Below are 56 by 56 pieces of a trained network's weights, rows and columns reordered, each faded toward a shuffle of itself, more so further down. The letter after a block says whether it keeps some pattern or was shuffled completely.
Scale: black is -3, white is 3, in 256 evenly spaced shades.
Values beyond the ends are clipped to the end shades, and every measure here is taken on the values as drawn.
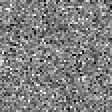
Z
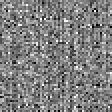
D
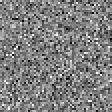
Z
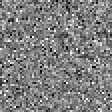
Z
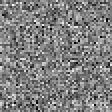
D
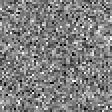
Z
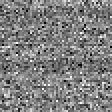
D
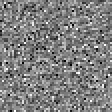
Z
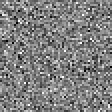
Z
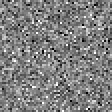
Z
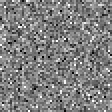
Z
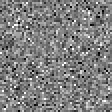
Z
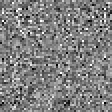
D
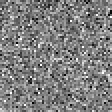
Z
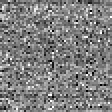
D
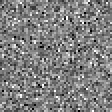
Z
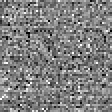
D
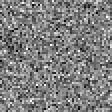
Z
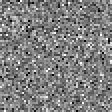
Z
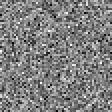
Z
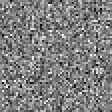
D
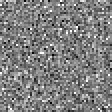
Z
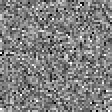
Z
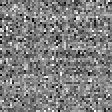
D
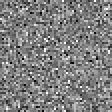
Z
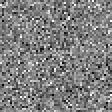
Z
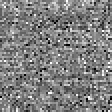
D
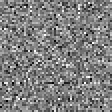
D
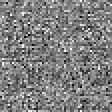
D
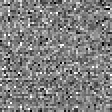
D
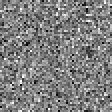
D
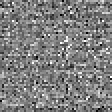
D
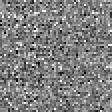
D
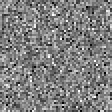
Z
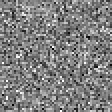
D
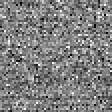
D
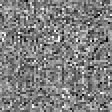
D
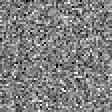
Z
